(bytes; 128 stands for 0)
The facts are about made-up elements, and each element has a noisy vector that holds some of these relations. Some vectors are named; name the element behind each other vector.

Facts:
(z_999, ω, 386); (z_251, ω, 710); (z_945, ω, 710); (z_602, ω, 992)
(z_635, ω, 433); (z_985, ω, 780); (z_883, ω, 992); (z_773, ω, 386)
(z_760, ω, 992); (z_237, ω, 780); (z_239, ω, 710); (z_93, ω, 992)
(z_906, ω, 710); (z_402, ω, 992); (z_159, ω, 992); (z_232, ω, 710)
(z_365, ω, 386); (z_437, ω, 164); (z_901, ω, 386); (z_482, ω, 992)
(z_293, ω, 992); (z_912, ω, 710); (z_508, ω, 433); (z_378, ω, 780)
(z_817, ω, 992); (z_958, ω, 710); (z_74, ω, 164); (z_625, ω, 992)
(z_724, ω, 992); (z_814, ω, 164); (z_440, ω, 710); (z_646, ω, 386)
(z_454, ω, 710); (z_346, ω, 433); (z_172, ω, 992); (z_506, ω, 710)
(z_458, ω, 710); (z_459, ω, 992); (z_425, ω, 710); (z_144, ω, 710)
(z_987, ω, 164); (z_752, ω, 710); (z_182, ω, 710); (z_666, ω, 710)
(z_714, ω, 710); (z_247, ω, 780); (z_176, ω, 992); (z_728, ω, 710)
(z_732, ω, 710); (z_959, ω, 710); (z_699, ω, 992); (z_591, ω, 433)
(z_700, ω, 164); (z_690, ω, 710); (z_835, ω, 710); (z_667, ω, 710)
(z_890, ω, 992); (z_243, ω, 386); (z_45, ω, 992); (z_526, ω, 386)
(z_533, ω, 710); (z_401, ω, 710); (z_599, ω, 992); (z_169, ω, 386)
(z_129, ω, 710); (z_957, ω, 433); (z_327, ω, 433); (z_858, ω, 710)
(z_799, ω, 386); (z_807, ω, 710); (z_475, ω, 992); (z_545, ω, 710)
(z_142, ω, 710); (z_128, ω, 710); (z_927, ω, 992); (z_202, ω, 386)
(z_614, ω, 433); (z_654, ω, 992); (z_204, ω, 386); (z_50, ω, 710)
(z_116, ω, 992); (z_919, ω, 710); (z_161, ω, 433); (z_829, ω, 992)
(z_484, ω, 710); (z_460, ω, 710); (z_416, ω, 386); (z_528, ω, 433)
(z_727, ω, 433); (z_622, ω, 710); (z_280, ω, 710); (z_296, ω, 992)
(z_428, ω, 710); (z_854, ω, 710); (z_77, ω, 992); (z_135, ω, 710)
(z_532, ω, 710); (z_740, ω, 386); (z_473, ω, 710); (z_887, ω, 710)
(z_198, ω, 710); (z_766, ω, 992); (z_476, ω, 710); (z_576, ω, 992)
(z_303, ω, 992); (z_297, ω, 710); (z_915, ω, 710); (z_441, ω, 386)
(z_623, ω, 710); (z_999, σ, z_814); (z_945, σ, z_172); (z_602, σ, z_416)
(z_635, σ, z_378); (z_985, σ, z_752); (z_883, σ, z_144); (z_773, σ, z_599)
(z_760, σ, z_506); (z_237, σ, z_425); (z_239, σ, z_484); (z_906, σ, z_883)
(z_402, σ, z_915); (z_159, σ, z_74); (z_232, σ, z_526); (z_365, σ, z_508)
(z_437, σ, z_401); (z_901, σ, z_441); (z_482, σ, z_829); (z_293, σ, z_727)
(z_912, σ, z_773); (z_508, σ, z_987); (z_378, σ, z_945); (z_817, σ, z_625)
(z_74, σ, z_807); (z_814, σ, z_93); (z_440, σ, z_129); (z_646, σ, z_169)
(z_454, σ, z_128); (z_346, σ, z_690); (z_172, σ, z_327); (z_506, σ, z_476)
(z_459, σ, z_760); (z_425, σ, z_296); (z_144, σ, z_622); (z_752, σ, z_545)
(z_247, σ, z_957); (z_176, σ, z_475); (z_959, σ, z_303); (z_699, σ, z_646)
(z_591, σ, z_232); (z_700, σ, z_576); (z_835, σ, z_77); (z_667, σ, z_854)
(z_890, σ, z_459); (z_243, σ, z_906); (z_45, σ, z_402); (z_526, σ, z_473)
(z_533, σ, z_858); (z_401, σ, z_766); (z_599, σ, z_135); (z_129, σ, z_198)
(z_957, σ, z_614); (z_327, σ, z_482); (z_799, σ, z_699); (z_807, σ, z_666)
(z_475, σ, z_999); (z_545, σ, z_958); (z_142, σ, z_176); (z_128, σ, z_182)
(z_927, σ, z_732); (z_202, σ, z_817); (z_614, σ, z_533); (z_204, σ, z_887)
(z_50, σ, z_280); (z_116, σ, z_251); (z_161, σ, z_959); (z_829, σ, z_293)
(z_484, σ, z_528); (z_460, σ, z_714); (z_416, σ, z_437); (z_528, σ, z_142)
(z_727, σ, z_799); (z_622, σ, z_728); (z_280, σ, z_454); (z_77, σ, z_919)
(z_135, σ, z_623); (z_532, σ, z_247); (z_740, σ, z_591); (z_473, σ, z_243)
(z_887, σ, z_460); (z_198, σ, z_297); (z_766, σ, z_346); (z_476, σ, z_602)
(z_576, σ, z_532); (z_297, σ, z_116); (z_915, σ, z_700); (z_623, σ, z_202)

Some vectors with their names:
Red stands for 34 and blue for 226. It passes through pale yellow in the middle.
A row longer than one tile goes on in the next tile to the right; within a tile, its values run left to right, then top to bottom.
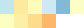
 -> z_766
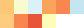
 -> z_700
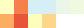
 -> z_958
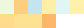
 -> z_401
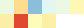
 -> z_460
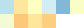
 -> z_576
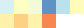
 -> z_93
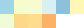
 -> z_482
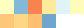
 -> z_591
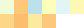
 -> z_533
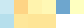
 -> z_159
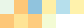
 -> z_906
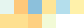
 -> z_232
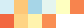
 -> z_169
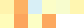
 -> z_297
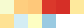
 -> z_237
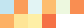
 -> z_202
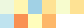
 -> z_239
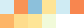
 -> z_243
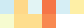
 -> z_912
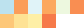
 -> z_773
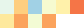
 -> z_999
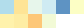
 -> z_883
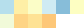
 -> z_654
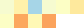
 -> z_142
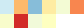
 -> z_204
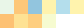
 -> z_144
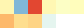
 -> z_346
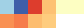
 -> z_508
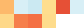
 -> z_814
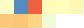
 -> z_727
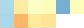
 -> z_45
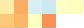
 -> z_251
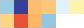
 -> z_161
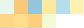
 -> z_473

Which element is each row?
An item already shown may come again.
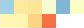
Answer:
z_817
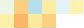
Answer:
z_915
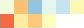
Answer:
z_728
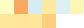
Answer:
z_807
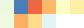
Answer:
z_635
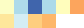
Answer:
z_732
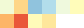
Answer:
z_714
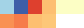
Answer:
z_508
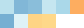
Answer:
z_927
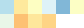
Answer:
z_402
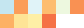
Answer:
z_202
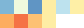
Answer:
z_959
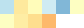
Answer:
z_766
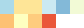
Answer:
z_625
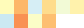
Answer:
z_440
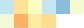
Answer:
z_77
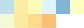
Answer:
z_602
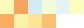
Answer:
z_666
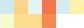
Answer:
z_912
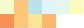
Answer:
z_858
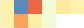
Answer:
z_528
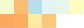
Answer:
z_919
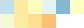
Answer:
z_602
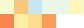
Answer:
z_690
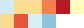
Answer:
z_985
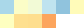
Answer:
z_699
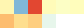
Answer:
z_346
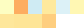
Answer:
z_807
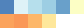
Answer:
z_303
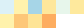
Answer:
z_945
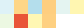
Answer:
z_50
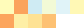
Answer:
z_666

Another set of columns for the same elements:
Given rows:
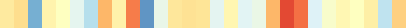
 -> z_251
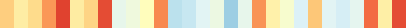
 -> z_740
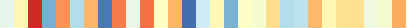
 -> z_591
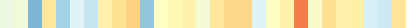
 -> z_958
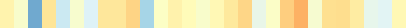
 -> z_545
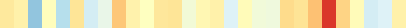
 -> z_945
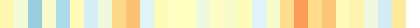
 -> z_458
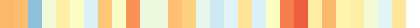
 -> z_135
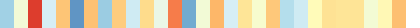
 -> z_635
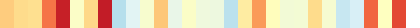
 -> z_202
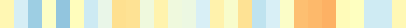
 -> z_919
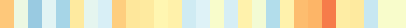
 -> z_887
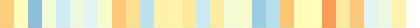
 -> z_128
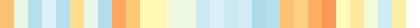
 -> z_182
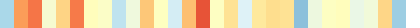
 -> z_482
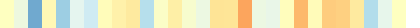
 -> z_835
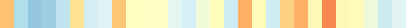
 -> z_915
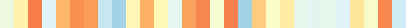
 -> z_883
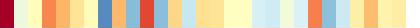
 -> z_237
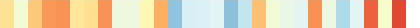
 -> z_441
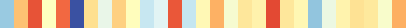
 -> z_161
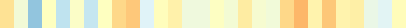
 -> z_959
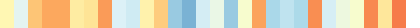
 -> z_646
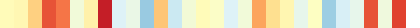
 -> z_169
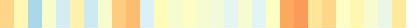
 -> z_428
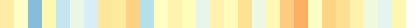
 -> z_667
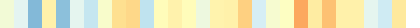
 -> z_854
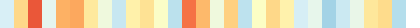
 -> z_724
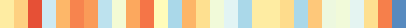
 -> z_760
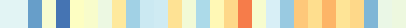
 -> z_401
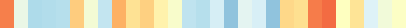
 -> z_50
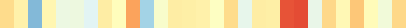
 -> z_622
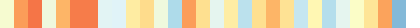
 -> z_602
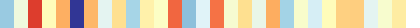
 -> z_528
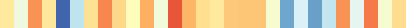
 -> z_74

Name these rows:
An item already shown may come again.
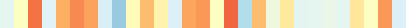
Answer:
z_883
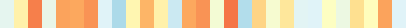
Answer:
z_883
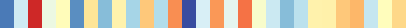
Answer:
z_727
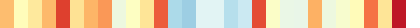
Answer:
z_243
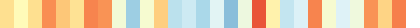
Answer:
z_416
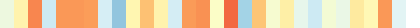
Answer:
z_883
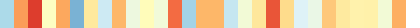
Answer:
z_327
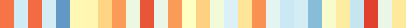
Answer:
z_700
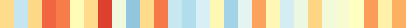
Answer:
z_999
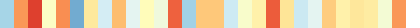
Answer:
z_327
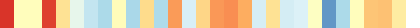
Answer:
z_247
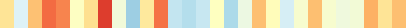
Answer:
z_999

